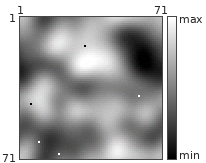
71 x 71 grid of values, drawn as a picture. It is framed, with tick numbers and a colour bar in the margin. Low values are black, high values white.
No overall slope runs across the table. The top middle is the ninth with the highest average. No single row or column stands out from its neighbours. Five lone cells stand out: three far higher and two far lower than their neighbours. The histogram is bell-shaped. Neither half mirrors the other. The top right is the ninth with the lowest average.
